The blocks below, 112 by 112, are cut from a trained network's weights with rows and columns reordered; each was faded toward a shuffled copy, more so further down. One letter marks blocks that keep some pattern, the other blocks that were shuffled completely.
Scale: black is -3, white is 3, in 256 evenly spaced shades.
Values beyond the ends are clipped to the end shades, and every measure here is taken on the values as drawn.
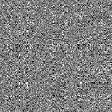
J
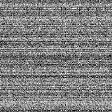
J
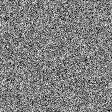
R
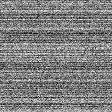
J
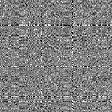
J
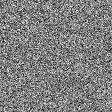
R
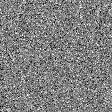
R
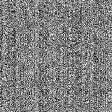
J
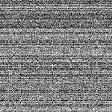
J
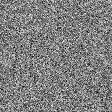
R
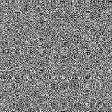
J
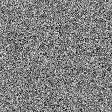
R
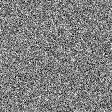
R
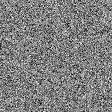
R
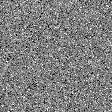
R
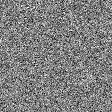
R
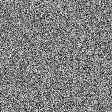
R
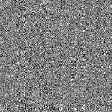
J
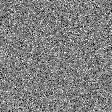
R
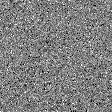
R
